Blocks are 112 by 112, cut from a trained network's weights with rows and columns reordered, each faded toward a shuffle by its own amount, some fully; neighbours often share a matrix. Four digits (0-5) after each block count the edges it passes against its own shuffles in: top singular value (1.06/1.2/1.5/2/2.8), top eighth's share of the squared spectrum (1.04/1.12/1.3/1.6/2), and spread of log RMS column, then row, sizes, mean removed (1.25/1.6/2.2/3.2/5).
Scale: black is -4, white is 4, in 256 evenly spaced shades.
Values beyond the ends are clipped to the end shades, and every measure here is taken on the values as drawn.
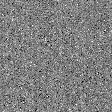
1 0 0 0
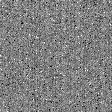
2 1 0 0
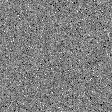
0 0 0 0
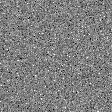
0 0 0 0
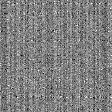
4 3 1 3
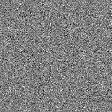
3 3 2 2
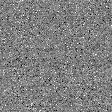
1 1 0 0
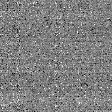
3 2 2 0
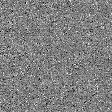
1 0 1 0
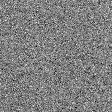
1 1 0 0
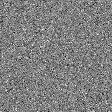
0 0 0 0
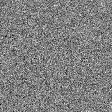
2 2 0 0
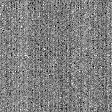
4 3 1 2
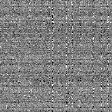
4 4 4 1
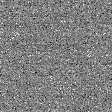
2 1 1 0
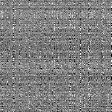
4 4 4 1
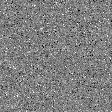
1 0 0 0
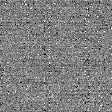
3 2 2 0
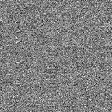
3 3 1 1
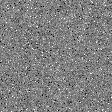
0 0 0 0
